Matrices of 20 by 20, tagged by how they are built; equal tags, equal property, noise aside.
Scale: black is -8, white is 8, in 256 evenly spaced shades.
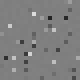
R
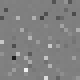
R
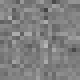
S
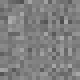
S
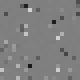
R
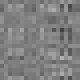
S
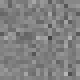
S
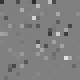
R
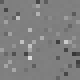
R
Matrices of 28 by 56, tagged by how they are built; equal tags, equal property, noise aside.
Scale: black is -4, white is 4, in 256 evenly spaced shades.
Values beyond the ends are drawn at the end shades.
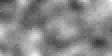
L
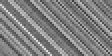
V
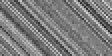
V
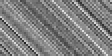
V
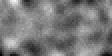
L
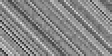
V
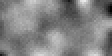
L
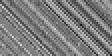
V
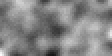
L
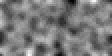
L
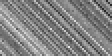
V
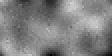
L
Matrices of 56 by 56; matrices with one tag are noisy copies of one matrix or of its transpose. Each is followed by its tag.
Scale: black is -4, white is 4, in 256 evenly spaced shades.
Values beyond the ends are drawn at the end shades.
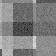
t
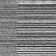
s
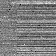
s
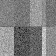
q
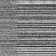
s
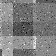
t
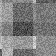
t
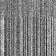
s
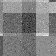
t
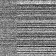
s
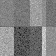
q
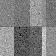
q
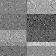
q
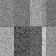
q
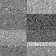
q
